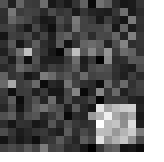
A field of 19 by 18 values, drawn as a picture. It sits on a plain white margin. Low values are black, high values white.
Overall the values sit about 30% of the way up the scale. The values are skewed, with a long tail toward high values. The bottom right is the ninth with the highest average. An odd patch, higher than its surroundings, sits in the bottom right.
